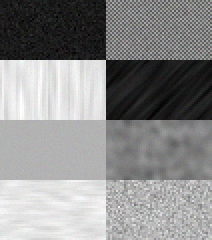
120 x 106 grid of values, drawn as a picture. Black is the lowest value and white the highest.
The table splits into 4 rows of 2 panels. Panel 1,1: very low, fine-grained, faint in contrast. Panel 1,2: middling, checkered, strong in contrast. Panel 2,1: very high, streaked downward, faint in contrast. Panel 2,2: very low, slanting up to the right, faint in contrast. Panel 3,1: high, flat. Panel 3,2: middling, blotchy, faint in contrast. Panel 4,1: very high, streaked across, faint in contrast. Panel 4,2: high, fine-grained.
